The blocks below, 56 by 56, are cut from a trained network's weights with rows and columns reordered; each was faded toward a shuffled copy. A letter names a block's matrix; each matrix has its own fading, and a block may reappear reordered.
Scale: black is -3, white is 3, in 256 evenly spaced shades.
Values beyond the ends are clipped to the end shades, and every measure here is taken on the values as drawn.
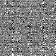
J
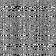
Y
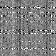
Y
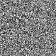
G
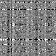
Y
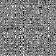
J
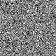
G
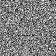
G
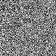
G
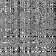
Y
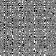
J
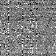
J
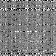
Y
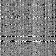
Y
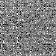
J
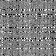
Y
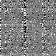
J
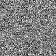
G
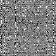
J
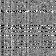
Y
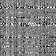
Y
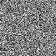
G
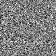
G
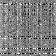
Y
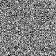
G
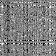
Y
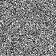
G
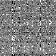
J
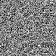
G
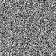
G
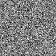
G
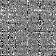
J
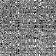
J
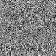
G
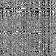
Y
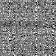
J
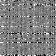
Y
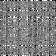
Y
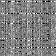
Y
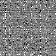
J
